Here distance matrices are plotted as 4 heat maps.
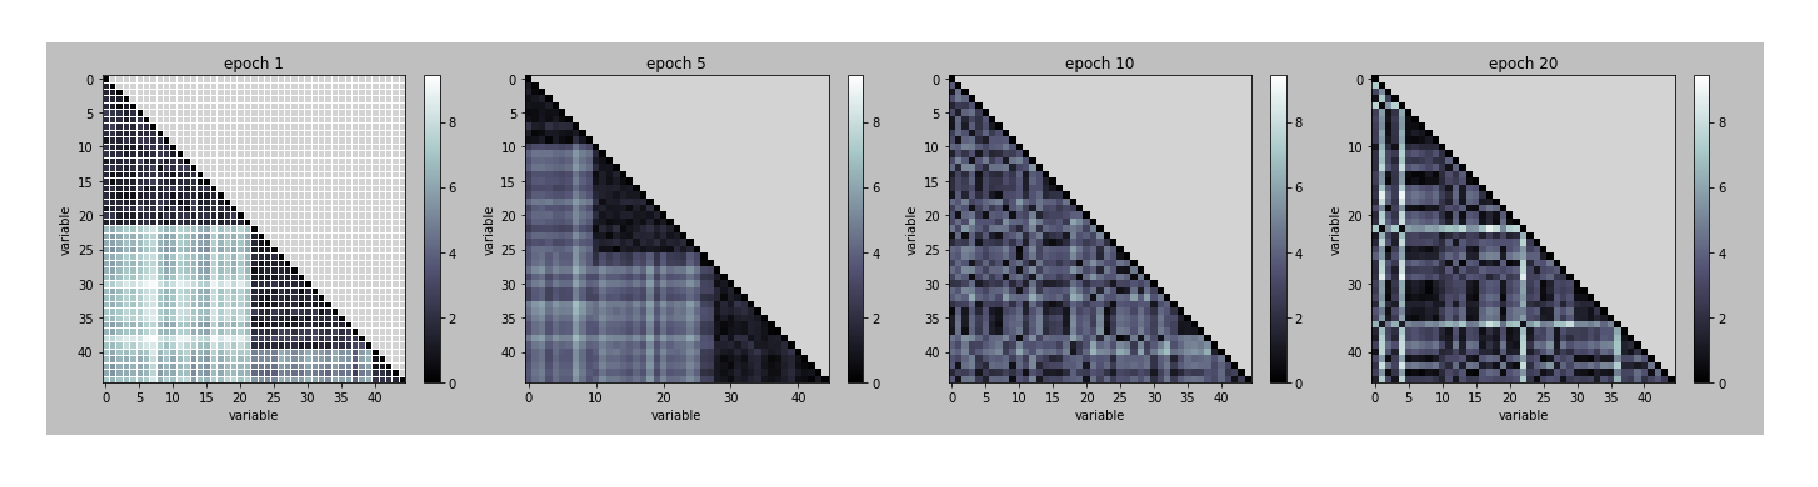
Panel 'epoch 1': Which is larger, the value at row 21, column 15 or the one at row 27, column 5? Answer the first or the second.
the second
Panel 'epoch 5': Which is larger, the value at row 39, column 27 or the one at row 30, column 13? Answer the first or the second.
the second
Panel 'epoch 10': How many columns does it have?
45
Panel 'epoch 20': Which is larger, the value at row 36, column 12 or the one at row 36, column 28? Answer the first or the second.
the second
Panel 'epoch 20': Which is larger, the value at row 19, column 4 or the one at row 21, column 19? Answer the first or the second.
the first
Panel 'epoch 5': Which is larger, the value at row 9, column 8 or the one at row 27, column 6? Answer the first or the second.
the second
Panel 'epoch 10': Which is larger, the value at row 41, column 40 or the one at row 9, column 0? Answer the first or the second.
the first
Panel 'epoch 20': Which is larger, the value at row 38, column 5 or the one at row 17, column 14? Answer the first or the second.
the second
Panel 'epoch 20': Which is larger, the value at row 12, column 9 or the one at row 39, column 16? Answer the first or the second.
the first
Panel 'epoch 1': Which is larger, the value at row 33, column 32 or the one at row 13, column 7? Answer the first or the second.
the second
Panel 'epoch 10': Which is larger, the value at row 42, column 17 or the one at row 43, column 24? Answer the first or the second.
the first
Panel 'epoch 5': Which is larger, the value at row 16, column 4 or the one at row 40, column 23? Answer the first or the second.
the second
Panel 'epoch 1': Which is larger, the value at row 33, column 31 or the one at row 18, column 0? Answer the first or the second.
the second
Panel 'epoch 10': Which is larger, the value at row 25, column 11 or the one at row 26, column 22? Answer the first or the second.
the first
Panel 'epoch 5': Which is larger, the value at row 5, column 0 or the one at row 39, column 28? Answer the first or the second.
the second
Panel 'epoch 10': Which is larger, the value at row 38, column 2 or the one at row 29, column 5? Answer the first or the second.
the first
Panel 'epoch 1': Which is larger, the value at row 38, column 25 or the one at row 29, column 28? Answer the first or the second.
the first
